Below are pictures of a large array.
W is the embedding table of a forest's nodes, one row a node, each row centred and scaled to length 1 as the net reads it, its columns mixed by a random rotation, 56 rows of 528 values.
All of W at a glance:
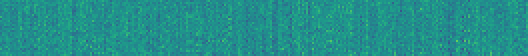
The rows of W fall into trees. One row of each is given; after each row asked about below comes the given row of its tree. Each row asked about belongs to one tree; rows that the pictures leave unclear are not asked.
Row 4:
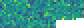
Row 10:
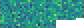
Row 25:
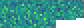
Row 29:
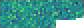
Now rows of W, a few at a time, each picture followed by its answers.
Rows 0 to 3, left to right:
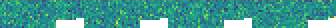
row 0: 4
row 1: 10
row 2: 25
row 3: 29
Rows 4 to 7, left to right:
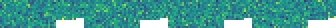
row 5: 29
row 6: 10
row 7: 29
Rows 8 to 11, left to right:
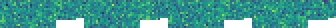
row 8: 10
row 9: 4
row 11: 29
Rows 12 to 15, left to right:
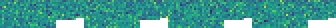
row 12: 10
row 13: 29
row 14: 25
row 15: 29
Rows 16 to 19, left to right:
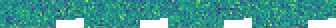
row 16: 25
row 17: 25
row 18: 29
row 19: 10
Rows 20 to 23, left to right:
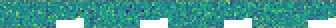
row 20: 10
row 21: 25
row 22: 10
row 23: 29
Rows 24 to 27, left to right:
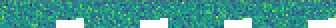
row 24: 10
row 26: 10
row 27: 29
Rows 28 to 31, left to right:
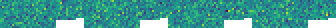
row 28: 10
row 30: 25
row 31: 25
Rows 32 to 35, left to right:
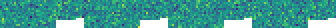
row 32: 10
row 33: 29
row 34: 29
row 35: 10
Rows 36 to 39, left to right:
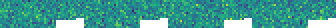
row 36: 25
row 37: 10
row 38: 4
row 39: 25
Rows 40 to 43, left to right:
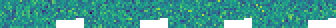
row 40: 25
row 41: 25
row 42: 29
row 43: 25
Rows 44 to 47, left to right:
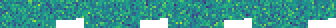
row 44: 29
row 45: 10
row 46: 4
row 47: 10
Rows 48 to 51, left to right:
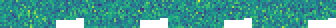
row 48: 25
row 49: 25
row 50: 29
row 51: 25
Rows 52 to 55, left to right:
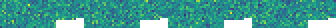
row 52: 4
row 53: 4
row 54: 29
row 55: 4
